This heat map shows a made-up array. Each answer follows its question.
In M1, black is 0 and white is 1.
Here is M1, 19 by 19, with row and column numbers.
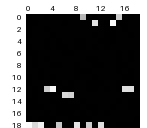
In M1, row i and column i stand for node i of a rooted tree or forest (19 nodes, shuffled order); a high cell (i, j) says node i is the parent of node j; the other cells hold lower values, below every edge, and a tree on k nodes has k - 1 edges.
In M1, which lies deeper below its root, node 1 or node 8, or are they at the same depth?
the same depth
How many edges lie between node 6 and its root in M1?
1
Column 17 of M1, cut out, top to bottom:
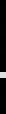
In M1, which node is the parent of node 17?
12
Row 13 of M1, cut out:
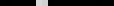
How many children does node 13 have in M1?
2
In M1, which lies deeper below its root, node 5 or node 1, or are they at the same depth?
the same depth
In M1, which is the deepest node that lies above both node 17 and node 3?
12
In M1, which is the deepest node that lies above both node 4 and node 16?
12
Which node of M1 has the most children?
18
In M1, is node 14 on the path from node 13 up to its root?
no
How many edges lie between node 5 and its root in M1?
1
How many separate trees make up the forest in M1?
2
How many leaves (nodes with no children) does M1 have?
14
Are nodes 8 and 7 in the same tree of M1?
no
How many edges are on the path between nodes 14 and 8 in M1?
3
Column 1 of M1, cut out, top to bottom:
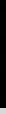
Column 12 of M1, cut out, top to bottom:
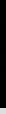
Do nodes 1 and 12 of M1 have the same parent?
yes
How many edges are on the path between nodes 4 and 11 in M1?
4
